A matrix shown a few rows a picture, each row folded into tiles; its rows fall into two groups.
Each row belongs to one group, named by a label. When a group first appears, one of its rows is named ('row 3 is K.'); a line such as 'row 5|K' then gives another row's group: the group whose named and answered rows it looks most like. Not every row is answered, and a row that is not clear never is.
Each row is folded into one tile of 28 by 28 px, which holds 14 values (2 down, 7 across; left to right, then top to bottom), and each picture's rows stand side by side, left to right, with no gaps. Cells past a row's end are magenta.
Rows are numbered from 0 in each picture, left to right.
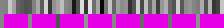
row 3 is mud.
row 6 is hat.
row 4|mud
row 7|mud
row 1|hat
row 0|hat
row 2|mud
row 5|mud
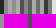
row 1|mud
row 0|hat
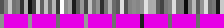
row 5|mud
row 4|hat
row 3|mud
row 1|hat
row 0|hat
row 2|mud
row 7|hat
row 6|mud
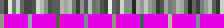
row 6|hat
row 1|hat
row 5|mud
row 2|mud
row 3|mud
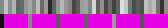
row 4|hat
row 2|mud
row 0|mud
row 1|hat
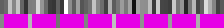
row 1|hat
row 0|hat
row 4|hat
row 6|mud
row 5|hat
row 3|hat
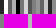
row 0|mud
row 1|hat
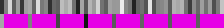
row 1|hat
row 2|mud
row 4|hat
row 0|hat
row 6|mud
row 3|mud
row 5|hat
